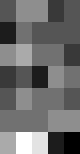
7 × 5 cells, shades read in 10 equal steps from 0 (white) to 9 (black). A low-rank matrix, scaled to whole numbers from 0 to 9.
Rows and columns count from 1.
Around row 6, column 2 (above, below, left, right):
4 0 5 5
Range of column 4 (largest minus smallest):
4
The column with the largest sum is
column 5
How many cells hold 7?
3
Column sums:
39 27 34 39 43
